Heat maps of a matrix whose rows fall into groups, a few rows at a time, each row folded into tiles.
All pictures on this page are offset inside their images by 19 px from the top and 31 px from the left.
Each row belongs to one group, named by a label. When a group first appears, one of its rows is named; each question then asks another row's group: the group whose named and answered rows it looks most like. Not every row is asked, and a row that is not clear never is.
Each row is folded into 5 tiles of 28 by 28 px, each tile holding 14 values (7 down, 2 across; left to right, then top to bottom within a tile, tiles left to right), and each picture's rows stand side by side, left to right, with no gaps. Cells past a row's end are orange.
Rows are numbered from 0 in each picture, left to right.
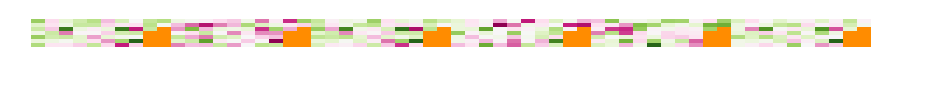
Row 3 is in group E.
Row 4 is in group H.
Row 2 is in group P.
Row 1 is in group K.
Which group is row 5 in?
P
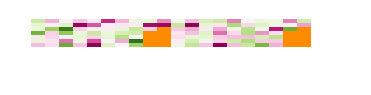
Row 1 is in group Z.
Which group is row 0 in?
E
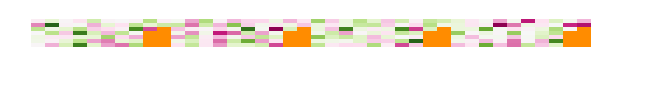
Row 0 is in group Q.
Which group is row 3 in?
E
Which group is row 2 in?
P
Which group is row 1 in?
Z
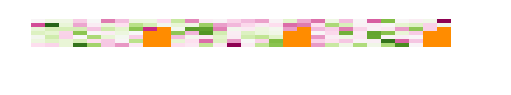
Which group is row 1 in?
E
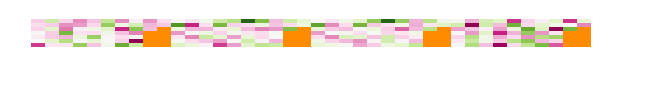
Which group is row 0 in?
K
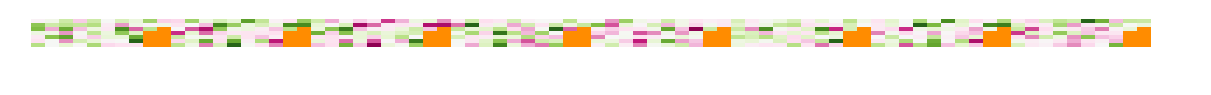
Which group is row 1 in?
H
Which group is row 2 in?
E
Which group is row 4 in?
Z
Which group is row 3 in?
Q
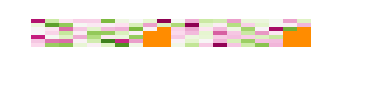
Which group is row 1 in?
Z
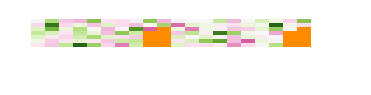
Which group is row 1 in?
Q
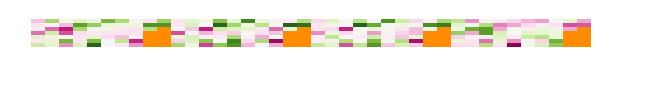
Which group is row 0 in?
H
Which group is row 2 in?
H
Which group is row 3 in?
E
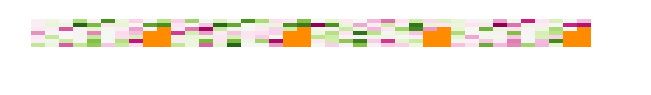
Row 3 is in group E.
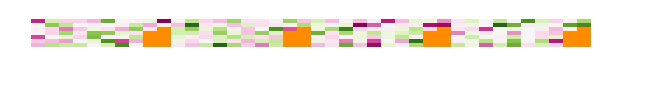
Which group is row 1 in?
Q
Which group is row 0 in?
K
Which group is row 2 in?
E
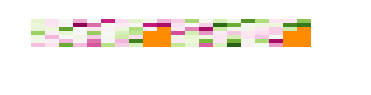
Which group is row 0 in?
E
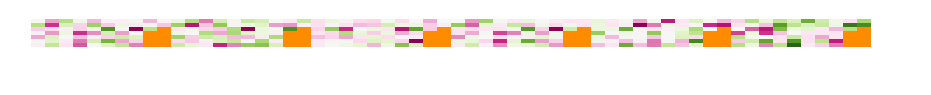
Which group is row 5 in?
H
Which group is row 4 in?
E
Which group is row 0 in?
Z
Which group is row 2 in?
K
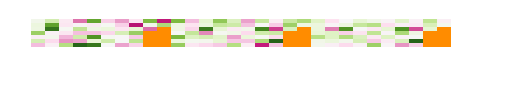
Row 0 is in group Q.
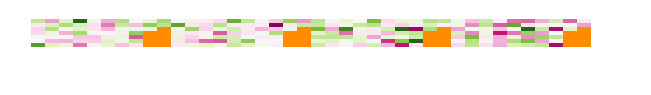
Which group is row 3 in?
Z
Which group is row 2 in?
P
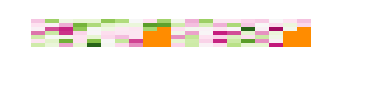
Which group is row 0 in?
H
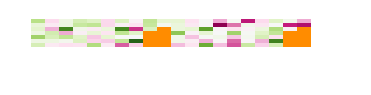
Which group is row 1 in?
E
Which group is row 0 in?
P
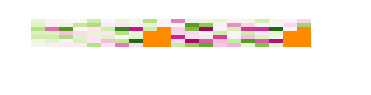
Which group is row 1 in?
K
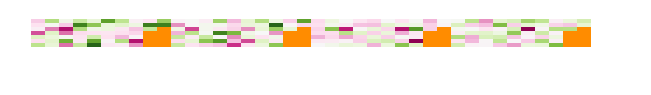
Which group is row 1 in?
Q
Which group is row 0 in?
H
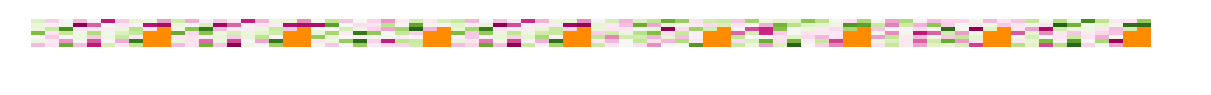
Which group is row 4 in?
Q
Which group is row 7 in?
H
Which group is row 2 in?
Q
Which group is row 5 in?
H
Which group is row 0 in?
E
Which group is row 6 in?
Z
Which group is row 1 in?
E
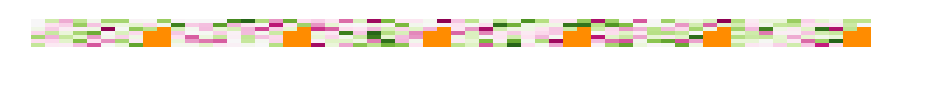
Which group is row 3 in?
H
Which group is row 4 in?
K
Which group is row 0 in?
Q
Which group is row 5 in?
P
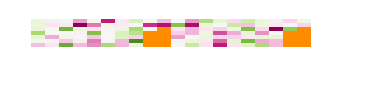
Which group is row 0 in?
E
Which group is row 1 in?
Z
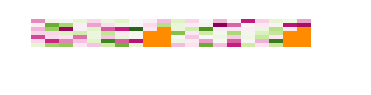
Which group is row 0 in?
K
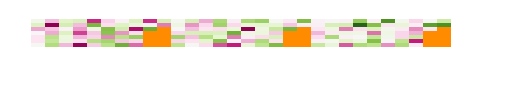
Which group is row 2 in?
H
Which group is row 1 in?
Q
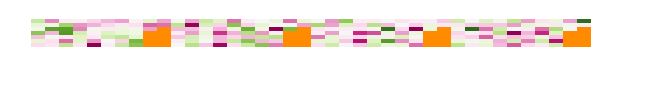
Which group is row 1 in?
Z
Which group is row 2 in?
Z
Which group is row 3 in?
K
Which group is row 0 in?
E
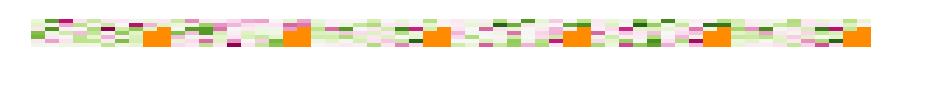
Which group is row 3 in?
H
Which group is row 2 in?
P
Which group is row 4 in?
H
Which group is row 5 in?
P
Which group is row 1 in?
E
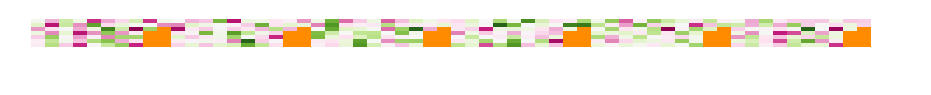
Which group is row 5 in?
Z
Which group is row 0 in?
Z
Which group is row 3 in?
H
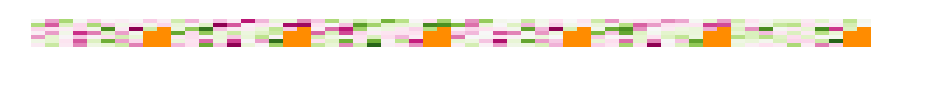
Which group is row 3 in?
Z
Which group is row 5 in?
P
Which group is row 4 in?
E
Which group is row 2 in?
H
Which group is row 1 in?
E
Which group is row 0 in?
Z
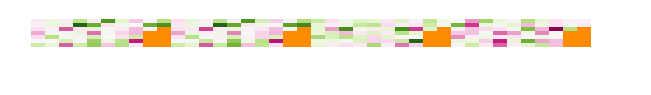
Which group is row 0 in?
H
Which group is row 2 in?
P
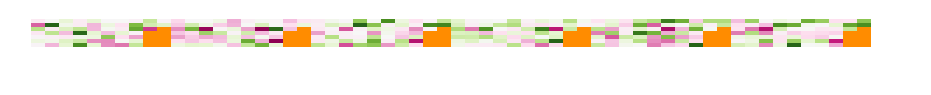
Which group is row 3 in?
P
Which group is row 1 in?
K
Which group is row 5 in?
H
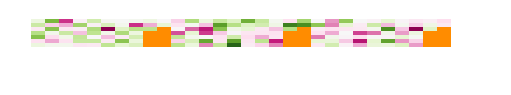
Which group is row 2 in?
Z
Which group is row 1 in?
H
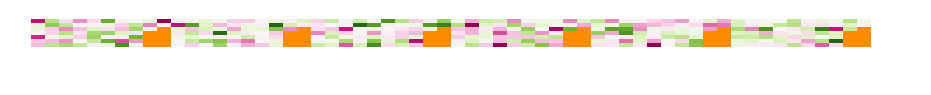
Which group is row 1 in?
Q
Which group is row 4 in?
E
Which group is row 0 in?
K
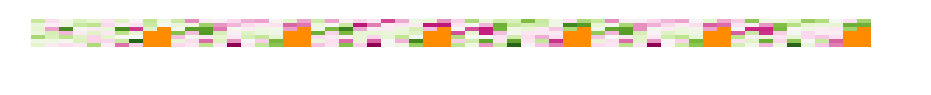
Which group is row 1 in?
E
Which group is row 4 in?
E
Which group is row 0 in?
P
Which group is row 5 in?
H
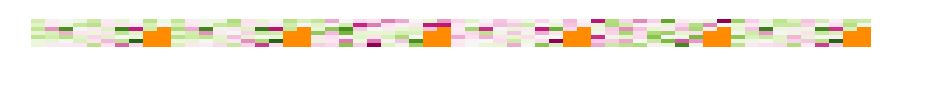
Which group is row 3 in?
K
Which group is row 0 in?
P
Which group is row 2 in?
E
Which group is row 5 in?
P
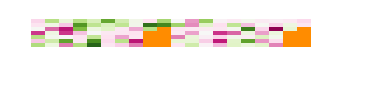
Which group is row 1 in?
Z
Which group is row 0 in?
H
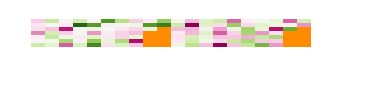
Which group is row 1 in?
Z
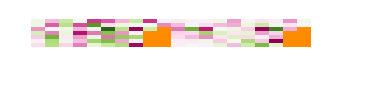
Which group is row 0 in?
Z
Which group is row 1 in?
K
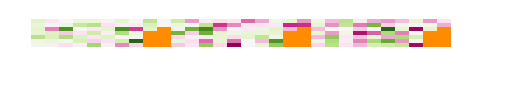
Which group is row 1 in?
E
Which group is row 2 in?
Z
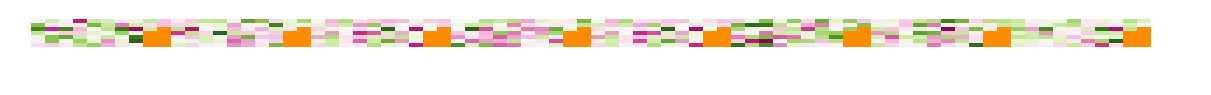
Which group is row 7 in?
P
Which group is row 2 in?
Z
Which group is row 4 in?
Z
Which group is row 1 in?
Q
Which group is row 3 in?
K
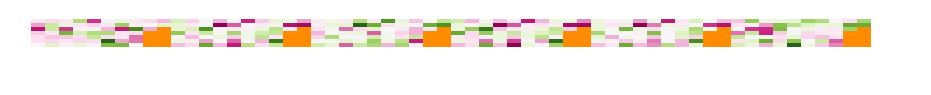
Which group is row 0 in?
K
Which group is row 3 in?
E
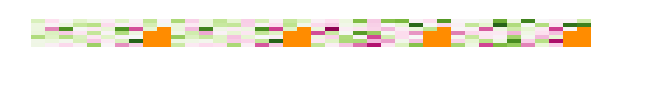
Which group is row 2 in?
Q
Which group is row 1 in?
P
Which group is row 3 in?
H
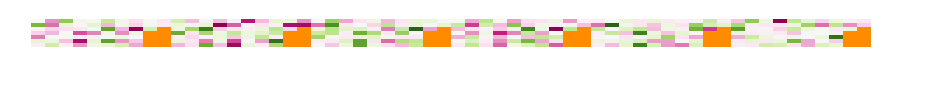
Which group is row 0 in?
Z
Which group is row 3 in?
Z
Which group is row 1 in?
E
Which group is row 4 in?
Q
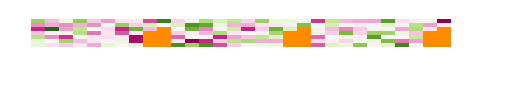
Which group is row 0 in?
K
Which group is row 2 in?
K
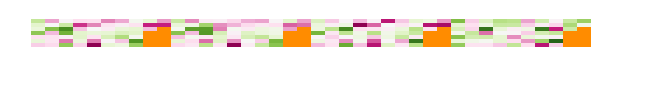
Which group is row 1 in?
E
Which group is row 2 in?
E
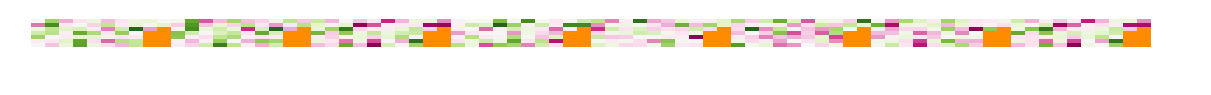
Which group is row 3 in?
H
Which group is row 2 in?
E
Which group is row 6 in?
Z
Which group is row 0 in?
Q
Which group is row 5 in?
K
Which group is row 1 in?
Q
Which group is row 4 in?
K
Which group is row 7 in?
E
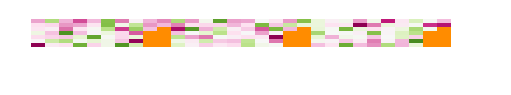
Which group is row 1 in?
K
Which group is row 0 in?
K
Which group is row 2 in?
E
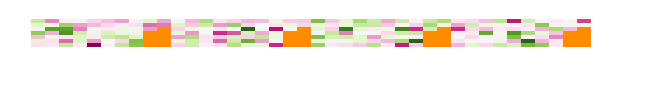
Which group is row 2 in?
P
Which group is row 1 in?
Z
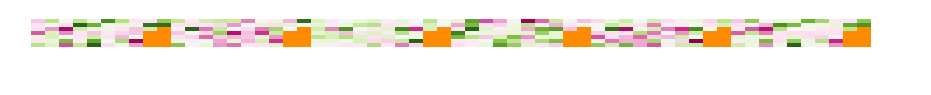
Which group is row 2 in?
P
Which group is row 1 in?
K
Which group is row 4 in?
K
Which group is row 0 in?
H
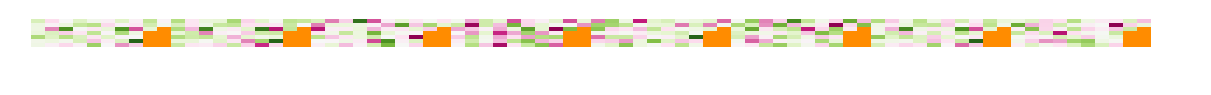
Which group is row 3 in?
Z
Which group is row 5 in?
Q
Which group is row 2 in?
K
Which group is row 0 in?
P
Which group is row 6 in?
P
